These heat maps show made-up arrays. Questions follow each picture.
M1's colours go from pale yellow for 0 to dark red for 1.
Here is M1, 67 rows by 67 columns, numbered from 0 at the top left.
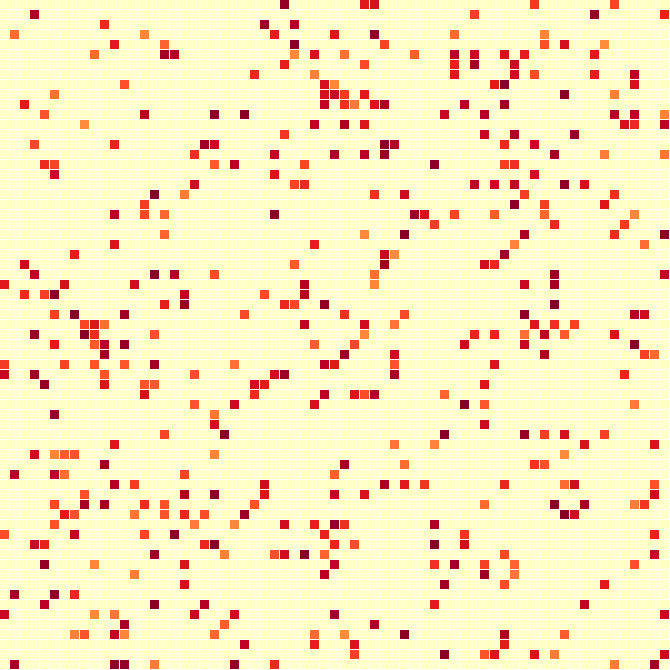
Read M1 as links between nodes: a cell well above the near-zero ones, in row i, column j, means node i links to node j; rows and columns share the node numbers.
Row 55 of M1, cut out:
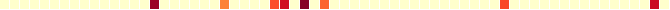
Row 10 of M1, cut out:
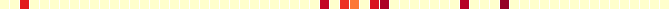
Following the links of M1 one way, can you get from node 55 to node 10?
yes
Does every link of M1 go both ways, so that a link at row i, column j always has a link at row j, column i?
yes
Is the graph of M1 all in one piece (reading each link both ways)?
yes
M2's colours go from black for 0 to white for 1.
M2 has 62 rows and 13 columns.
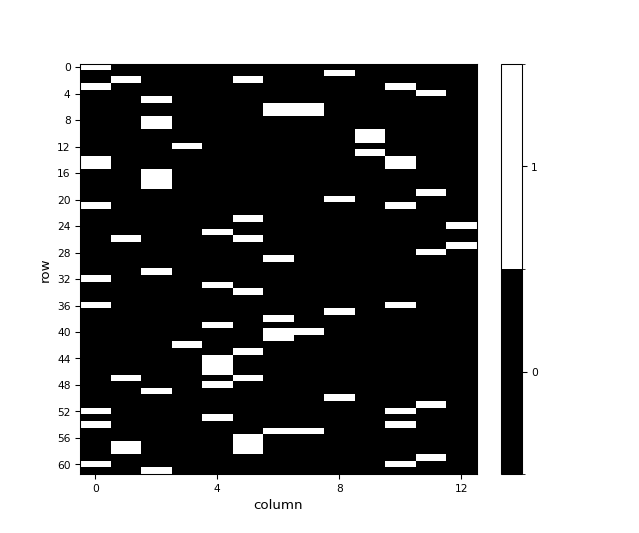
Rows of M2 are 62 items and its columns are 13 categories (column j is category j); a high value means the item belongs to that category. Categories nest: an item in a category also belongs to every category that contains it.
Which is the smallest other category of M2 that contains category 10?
0
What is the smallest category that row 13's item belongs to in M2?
9
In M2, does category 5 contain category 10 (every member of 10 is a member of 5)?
no
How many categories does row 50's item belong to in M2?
1
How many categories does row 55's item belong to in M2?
2
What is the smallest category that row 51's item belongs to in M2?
11
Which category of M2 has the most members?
0
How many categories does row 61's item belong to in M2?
1
